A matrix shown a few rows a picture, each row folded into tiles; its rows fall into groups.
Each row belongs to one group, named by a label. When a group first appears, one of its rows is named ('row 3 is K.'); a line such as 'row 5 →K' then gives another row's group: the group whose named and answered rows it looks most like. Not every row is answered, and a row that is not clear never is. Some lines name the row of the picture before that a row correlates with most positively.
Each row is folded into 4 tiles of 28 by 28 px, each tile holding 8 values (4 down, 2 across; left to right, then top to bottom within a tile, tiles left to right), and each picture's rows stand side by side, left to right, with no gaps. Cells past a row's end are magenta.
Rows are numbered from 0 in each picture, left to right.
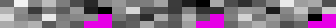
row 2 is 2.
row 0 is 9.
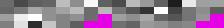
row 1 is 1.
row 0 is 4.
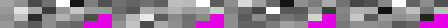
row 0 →2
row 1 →4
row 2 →1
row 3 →2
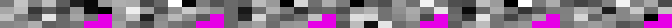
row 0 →9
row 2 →1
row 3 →4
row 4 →1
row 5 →2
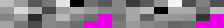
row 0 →2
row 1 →2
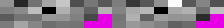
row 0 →2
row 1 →2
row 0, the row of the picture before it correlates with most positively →1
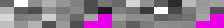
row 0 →9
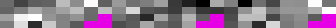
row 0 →4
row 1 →9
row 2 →4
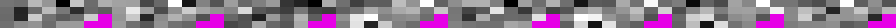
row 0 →1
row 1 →2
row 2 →9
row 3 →4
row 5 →4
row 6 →4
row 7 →2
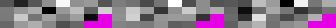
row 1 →2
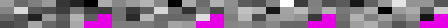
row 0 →9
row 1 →1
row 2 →2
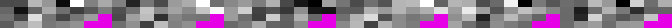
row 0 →1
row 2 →9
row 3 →4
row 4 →2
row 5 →1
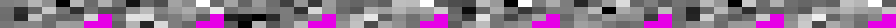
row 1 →4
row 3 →4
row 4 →1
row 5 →2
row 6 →1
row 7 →4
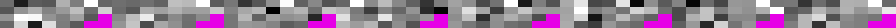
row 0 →4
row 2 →2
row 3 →9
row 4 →2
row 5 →2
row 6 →4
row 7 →4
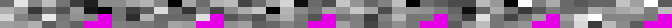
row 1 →1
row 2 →2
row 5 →4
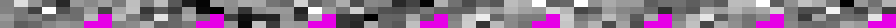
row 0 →1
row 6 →4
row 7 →1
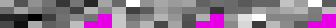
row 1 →9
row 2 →4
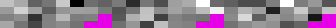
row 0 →2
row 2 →2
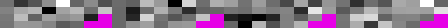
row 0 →2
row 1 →1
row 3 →4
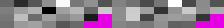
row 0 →2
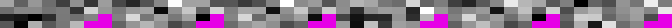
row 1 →2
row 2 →2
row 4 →2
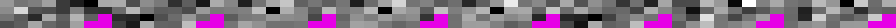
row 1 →9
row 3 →2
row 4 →2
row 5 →9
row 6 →1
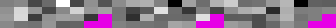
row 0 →2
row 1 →1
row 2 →2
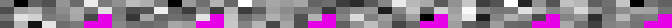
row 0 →4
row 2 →9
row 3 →2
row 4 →2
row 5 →2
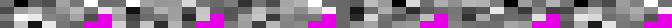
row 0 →4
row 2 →4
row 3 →1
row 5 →4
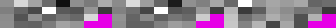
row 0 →1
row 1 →1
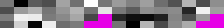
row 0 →4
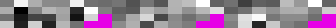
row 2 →4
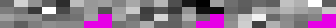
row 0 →1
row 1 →9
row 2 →4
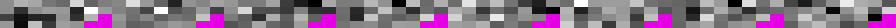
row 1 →1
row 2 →9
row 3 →1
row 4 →9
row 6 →1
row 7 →2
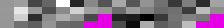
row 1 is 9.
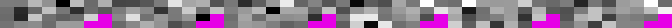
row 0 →1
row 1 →2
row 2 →2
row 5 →4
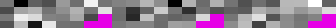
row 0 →4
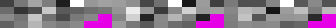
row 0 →1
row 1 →2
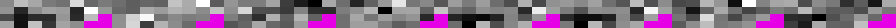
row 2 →9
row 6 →1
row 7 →9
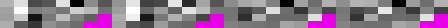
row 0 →2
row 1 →2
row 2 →1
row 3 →1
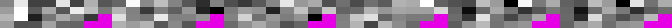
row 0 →2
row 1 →9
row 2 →2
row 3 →4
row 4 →1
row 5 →1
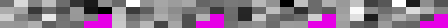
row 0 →9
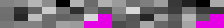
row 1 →9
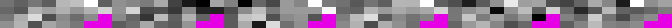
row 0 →4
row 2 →4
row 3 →4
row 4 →2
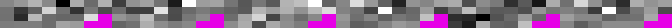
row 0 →1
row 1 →1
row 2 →4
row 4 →9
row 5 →1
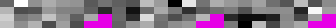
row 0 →9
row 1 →1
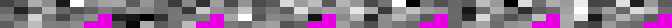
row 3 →2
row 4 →1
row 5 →2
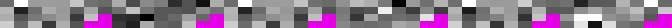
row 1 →9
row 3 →1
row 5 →4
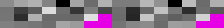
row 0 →1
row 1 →1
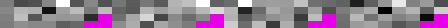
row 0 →2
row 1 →4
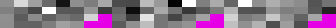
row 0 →1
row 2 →9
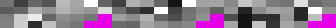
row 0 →4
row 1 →1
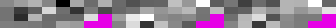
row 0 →1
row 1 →4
